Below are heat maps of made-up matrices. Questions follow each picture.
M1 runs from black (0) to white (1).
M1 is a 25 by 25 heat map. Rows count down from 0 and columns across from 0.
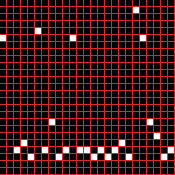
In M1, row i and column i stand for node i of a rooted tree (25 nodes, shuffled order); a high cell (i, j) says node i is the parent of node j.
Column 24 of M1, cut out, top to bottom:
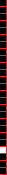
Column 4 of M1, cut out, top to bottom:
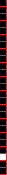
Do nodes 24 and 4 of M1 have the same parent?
no
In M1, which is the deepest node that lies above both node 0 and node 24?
5
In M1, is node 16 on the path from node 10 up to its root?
no
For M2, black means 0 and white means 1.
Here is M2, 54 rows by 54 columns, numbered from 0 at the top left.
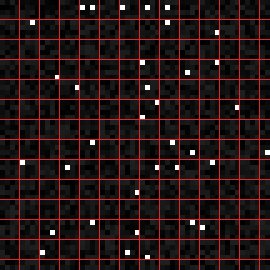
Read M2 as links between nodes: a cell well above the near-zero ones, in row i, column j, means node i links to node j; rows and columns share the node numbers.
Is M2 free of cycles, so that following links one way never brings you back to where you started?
yes
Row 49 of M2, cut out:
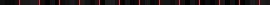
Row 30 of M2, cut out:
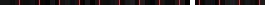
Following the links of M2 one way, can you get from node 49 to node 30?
no
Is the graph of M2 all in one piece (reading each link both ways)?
no
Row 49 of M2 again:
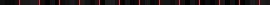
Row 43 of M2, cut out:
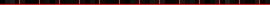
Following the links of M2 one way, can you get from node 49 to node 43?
no
